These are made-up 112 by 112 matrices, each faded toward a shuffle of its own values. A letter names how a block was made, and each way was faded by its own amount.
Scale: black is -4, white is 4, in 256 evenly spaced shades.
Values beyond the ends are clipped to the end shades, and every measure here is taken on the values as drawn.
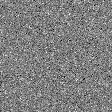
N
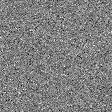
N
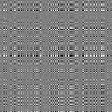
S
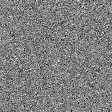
N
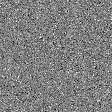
N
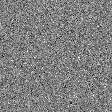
N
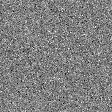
N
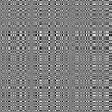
S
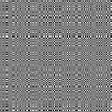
S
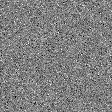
N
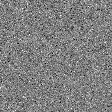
N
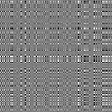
S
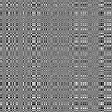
S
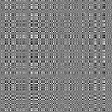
S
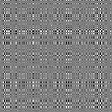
S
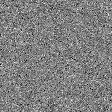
N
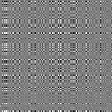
S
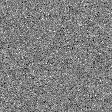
N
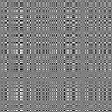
S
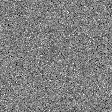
N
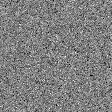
N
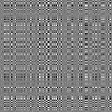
S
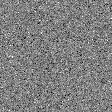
N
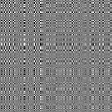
S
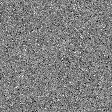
N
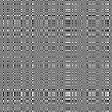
S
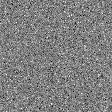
N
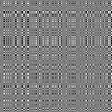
S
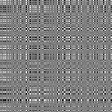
S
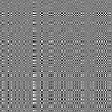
S
